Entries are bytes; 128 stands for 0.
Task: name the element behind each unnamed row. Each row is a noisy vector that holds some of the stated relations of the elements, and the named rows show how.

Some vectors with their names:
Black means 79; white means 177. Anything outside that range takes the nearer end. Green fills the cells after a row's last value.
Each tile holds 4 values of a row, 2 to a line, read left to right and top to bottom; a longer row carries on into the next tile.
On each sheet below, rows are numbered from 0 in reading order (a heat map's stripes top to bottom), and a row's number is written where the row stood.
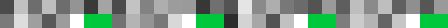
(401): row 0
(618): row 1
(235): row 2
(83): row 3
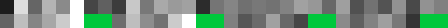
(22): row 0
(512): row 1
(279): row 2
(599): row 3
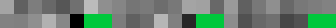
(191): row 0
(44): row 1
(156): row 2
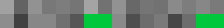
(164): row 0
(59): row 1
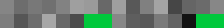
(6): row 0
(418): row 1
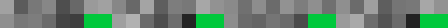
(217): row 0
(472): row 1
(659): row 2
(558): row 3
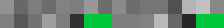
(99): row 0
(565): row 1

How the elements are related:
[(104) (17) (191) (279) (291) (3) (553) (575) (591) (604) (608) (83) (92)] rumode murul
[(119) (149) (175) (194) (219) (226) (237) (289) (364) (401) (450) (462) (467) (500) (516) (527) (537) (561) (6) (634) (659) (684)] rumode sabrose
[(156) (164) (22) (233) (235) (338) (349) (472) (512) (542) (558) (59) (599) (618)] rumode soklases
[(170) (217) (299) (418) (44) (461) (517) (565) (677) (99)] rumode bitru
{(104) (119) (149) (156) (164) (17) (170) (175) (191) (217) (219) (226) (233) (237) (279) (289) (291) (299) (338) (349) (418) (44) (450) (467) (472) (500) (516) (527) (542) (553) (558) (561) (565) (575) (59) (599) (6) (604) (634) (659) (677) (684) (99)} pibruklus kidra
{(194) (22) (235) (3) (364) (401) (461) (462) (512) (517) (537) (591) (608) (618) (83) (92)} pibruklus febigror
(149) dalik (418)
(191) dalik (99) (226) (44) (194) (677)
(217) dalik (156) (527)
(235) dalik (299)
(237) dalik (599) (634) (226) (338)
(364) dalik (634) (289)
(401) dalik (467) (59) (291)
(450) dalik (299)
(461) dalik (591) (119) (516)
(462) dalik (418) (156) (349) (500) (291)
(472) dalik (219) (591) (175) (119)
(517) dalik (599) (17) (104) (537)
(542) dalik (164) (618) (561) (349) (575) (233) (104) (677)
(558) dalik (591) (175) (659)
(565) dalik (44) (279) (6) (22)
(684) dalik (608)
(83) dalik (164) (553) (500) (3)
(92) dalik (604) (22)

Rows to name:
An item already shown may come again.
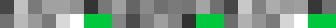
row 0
(537)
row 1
(677)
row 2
(618)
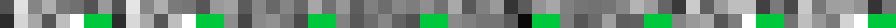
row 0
(235)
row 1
(235)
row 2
(104)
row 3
(170)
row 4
(149)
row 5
(604)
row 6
(608)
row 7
(537)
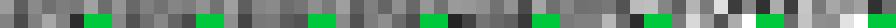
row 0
(677)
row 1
(170)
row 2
(500)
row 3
(17)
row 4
(299)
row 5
(565)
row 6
(462)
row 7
(194)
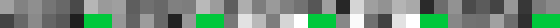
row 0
(450)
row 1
(684)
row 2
(517)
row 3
(591)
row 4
(634)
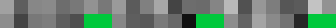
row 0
(500)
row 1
(418)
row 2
(542)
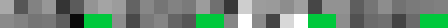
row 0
(149)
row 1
(553)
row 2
(461)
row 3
(291)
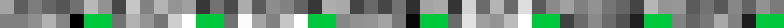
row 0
(191)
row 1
(3)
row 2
(364)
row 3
(237)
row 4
(92)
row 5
(450)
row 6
(226)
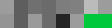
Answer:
(684)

